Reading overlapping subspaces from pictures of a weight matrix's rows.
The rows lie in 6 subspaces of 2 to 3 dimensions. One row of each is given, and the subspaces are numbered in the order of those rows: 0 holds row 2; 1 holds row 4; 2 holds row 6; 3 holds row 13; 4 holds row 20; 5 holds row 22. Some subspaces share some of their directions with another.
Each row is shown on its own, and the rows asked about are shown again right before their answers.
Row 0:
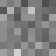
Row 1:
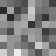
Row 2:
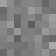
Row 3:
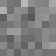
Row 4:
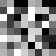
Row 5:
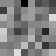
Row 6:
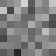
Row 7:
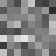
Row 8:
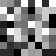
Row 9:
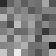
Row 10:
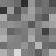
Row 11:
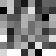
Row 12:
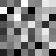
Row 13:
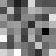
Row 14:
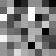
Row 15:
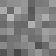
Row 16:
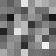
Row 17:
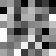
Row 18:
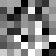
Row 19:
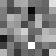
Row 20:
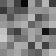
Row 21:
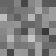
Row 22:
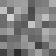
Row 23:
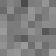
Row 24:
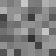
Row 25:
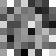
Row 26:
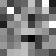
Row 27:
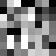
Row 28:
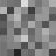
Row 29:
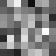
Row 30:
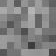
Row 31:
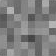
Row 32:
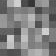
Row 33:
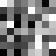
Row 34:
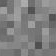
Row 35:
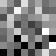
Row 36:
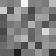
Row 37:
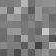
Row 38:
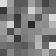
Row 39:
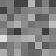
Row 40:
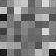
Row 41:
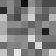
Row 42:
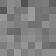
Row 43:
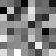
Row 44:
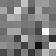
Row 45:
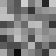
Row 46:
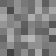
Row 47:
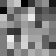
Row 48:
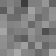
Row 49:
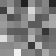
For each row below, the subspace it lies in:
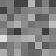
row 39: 4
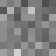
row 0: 4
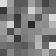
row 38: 0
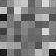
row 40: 1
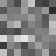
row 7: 4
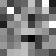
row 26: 2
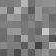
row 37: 0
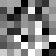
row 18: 0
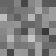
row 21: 2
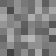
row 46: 2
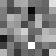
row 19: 1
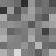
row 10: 1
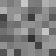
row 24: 2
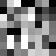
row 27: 3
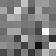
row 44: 0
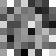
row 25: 2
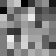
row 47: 3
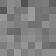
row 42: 3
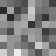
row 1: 5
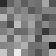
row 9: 0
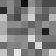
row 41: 2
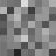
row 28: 4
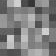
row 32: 3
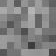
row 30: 1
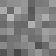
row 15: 5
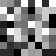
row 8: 1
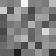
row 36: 4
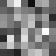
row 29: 3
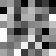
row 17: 5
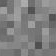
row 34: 0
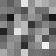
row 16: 5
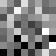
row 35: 0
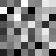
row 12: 4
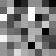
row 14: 1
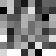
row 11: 2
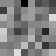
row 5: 5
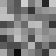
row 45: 1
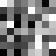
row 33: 0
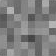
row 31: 2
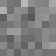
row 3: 3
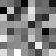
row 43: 5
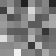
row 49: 1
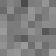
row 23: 4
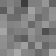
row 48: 4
